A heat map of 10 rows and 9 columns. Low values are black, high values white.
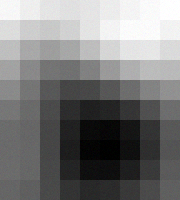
Lone odd cells: none. Slope: up to the top. Ninth with the highest average: top right. Average level on the scale: 50%. Ninth with the lowest average: bottom middle.
